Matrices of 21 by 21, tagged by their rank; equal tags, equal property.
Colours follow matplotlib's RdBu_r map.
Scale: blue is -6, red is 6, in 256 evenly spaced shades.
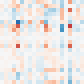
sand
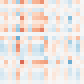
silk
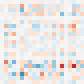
sand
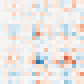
sand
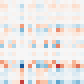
silk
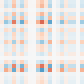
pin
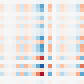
pin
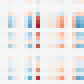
pin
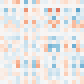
sand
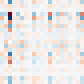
silk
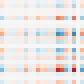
pin
